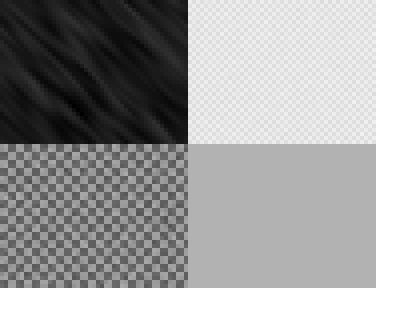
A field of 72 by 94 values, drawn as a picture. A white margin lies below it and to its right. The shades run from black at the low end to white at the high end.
The table splits into 2 rows of 2 panels. Panel 1,1: very low, slanting down to the right, faint in contrast. Panel 1,2: very high, checkered, faint in contrast. Panel 2,1: middling, checkered, strong in contrast. Panel 2,2: high, flat.
